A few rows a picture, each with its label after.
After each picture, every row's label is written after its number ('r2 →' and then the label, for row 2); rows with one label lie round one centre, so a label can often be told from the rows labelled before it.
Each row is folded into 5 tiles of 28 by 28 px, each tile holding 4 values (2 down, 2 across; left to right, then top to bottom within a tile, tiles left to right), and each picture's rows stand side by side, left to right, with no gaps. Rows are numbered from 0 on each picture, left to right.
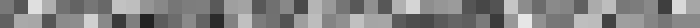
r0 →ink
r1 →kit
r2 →ink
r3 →kit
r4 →ink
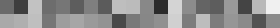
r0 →ink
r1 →ink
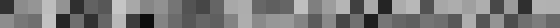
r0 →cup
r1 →kit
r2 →cup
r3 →cup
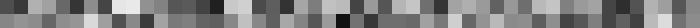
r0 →ink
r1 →kit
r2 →cup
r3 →ink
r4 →kit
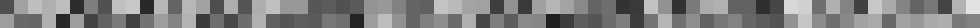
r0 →cup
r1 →cup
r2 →kit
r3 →cup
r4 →kit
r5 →kit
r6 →ink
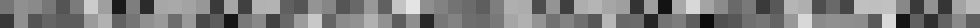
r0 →kit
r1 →cup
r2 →ink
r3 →kit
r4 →cup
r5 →kit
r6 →cup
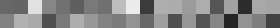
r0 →ink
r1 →cup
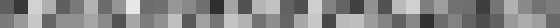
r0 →ink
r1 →ink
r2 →ink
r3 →kit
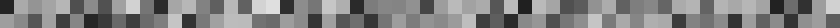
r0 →cup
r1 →ink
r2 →cup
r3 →cup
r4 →ink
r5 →cup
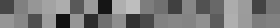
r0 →cup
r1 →kit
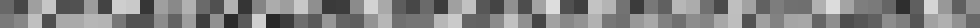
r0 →ink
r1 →cup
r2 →kit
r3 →ink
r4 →ink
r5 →ink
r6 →kit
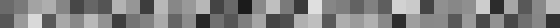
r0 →ink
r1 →cup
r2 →ink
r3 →cup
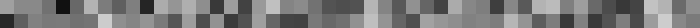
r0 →kit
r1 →cup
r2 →kit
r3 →ink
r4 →kit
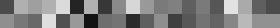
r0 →cup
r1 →kit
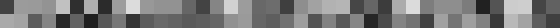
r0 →cup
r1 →kit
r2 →cup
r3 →kit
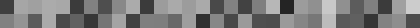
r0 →cup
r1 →cup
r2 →cup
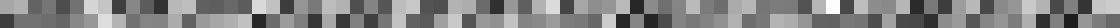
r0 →kit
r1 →ink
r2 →cup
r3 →ink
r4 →cup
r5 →ink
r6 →cup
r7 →cup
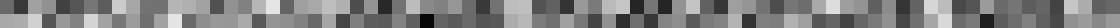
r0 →ink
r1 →ink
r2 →cup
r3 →kit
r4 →cup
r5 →ink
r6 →kit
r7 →kit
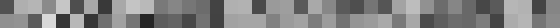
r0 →cup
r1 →kit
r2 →ink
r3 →kit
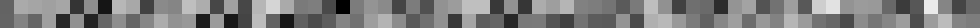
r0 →cup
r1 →cup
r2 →kit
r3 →cup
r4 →kit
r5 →ink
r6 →kit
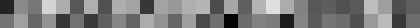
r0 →cup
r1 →cup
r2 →kit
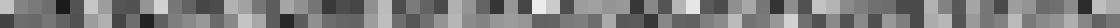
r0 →kit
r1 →kit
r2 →kit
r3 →ink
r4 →cup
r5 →ink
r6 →kit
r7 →ink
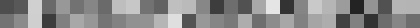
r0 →ink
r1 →ink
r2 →cup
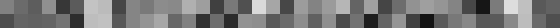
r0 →kit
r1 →cup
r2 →cup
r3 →kit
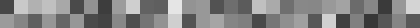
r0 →cup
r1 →ink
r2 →cup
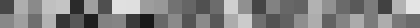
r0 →cup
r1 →kit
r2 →ink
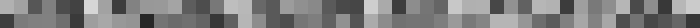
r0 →kit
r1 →kit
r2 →kit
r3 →ink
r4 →cup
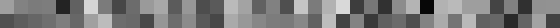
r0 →kit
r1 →kit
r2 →cup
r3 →cup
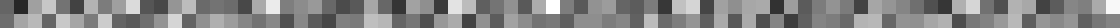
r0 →ink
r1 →ink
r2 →kit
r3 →ink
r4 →ink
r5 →cup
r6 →ink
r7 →ink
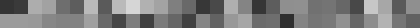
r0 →ink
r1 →kit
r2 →kit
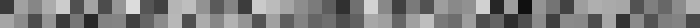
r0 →cup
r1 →ink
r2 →kit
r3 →cup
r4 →cup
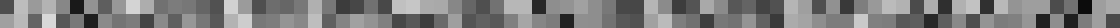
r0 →cup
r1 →kit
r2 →ink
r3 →kit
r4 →kit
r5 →kit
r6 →cup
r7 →cup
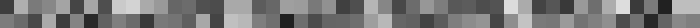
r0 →cup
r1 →kit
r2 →kit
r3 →kit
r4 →cup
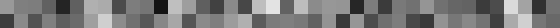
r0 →kit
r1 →ink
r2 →cup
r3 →kit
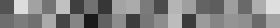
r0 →cup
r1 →ink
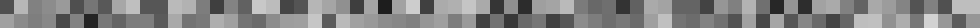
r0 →cup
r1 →ink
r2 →ink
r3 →cup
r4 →kit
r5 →cup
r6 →ink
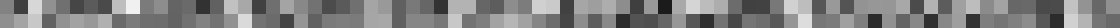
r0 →ink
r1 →kit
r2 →kit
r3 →ink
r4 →cup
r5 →kit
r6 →cup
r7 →kit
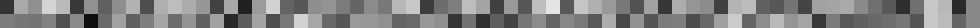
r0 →cup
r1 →cup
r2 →ink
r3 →cup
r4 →cup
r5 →ink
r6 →kit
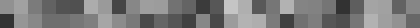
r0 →kit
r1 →kit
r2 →kit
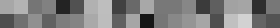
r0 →kit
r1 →kit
